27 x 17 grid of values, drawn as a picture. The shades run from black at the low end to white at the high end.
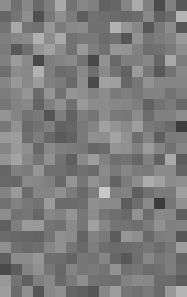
The halves do not mirror each other. The values follow a bell shape. On average the colour sits 50% of the way up the scale. No single row or column stands out from its neighbours. The grain is fine, like static. No regular stripes run through it.
